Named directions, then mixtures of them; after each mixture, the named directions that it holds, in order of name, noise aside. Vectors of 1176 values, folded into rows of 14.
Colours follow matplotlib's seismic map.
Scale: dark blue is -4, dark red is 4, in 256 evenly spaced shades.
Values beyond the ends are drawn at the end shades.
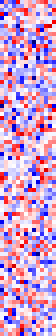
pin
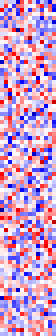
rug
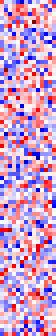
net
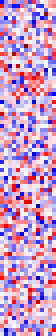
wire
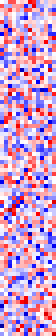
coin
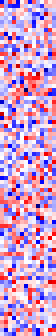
wire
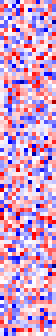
rug, wire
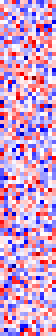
pin, wire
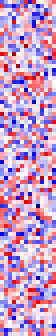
wire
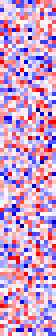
coin, rug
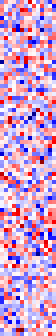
coin, pin, rug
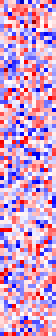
net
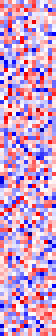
coin, net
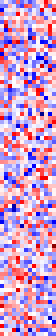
coin, pin, rug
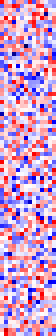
wire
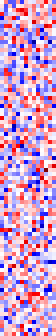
net, pin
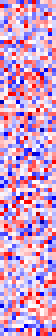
coin, net, wire
